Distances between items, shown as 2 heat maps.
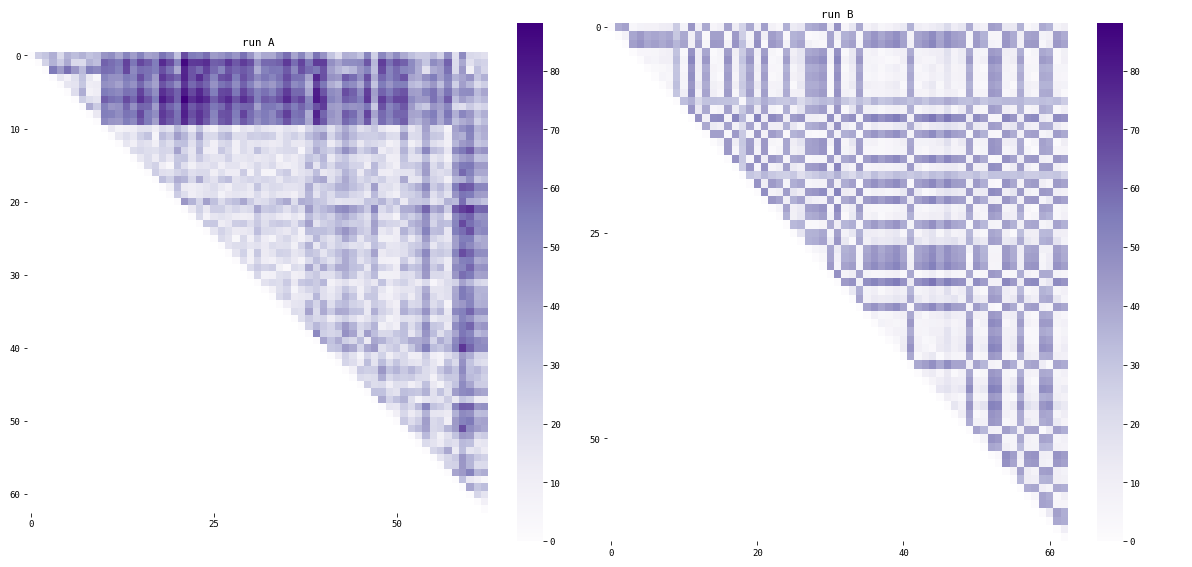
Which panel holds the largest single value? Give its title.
run A
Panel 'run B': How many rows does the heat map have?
63
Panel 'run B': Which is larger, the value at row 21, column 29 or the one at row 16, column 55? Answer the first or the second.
the second
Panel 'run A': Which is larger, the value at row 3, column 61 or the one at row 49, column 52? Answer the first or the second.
the first
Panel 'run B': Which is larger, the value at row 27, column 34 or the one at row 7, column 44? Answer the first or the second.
the second
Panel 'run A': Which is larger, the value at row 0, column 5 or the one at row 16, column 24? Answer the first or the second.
the first
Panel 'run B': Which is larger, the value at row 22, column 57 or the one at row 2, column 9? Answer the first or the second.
the second
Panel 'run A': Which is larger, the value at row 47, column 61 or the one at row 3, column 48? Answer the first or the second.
the second
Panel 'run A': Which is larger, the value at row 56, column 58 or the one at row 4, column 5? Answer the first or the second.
the first
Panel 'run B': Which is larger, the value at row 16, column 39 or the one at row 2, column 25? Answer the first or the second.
the first
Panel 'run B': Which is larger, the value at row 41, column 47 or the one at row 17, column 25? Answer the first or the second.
the first
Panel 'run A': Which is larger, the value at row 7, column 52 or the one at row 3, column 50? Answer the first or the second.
the second
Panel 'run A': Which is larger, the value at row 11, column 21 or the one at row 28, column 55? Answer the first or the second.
the first
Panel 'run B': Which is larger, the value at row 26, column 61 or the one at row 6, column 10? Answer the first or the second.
the first
